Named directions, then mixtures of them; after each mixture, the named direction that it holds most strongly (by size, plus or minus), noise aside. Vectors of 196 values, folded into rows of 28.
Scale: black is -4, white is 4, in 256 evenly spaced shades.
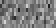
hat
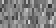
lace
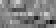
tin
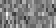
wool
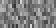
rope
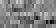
tin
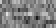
tin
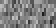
lace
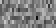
hat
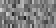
rope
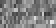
tin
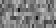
hat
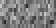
hat
